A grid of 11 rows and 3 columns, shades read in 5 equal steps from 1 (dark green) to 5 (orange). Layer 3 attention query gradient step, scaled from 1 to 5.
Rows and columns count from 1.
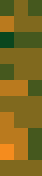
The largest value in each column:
5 4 3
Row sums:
7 10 5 9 8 10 9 10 10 11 9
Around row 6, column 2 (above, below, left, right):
3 3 4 2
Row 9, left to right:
4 4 2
